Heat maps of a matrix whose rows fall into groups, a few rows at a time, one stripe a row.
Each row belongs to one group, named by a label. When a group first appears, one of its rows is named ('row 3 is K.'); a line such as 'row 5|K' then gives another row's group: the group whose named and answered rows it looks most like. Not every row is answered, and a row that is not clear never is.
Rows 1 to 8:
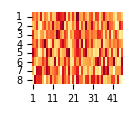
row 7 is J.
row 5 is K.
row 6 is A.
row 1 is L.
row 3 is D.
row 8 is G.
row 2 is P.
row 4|P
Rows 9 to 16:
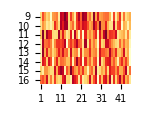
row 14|G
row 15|J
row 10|D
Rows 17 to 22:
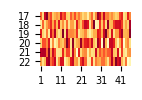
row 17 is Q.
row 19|A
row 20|L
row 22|J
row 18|K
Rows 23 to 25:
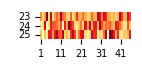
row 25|J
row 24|P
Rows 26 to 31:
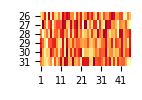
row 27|G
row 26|L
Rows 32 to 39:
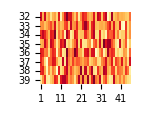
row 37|A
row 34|K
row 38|L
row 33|K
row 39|D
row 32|L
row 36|K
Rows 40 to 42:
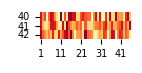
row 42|L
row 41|A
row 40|P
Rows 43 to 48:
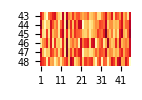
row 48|L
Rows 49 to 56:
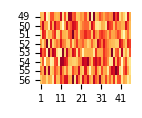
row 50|K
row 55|J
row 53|A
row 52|Q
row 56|D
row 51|P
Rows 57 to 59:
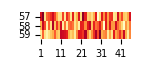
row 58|P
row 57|A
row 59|D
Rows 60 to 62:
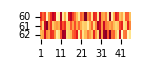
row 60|P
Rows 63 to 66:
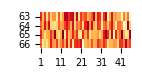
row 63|L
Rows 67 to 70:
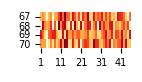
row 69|A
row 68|G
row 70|D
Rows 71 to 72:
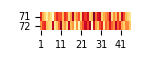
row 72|P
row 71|D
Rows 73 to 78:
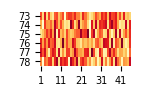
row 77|K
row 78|J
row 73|J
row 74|J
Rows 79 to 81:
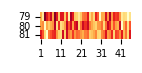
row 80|K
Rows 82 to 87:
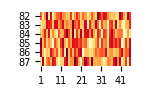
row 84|L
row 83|J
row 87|K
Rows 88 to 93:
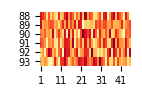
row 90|P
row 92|K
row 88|L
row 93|D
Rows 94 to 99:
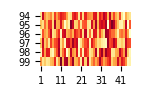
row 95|J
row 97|K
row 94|G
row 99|D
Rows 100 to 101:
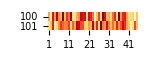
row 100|J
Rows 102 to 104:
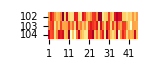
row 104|P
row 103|P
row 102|K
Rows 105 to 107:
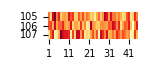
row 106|A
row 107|P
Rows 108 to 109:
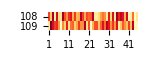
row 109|G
